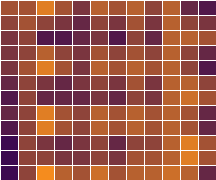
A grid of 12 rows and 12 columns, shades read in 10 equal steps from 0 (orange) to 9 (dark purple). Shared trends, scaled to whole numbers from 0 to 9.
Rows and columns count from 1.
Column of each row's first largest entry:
12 5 3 12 12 1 1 1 1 1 1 1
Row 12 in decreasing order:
9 7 5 4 4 3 3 3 3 2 2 0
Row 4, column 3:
3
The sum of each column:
84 57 44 65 71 50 65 46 59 35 43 71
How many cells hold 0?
1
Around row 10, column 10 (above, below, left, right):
3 3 5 1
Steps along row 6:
down up up down down up down up down same up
